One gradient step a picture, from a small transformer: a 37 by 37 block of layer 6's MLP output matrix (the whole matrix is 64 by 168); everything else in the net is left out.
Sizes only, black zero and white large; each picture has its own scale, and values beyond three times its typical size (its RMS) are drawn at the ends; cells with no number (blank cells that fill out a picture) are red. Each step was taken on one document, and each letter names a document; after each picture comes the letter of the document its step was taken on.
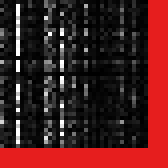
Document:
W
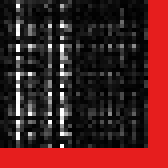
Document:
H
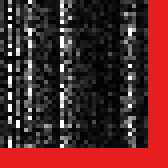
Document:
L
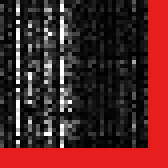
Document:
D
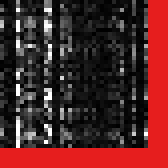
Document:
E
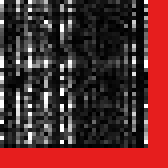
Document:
D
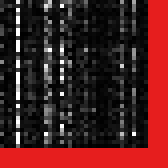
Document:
W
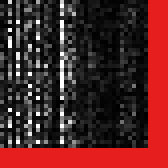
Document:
L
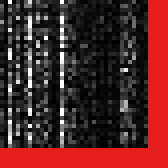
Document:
L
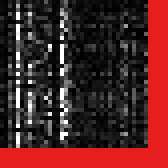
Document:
H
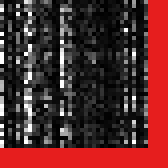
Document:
D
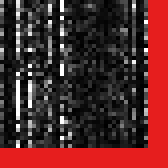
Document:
E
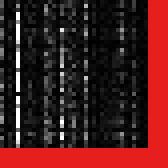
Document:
W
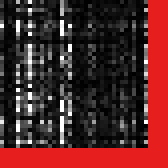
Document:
E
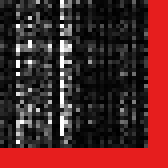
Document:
H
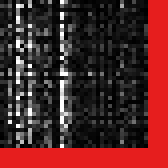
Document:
H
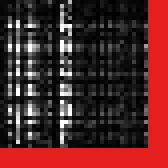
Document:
H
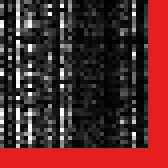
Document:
D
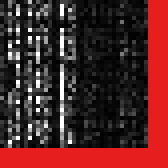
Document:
L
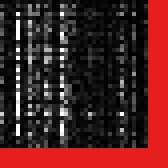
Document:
D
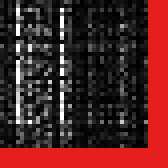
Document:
H
